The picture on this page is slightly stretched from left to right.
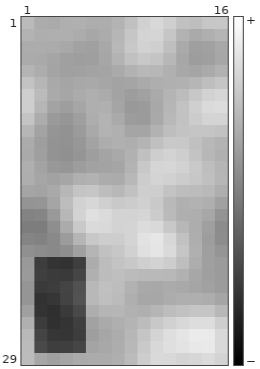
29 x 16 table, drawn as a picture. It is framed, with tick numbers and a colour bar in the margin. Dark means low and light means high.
An odd patch, lower than its surroundings, sits in the bottom left. Neither half mirrors the other. Values change most from cell to cell in the bottom left. The ninth with the lowest average is the bottom left.
